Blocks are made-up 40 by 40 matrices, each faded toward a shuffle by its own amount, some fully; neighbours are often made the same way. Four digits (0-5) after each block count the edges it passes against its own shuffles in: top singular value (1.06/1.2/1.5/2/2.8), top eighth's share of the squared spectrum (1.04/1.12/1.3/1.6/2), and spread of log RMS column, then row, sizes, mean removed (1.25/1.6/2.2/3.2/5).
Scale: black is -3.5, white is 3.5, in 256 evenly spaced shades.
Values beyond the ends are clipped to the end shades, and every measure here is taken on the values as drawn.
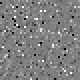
1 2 0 1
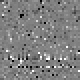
3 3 0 1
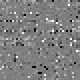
3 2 0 1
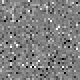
3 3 0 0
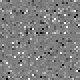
2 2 0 0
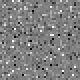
1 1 0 0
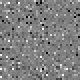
2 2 1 0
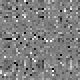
3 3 1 1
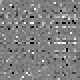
4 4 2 2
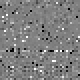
3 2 0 1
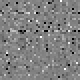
3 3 0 1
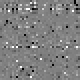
4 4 1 2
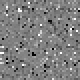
0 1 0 0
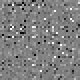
3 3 0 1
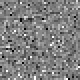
0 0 0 0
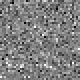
0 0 0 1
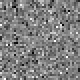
3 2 1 0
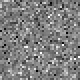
2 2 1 0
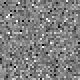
1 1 0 0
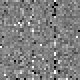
3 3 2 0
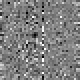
3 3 2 0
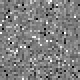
1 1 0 0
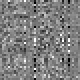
4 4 3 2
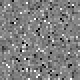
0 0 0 0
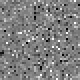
1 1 0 0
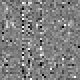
3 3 2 1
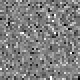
2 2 0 0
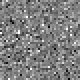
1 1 0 0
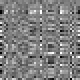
4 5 3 3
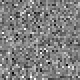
0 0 0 0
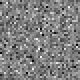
0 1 0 0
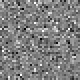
3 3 0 1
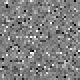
1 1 0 0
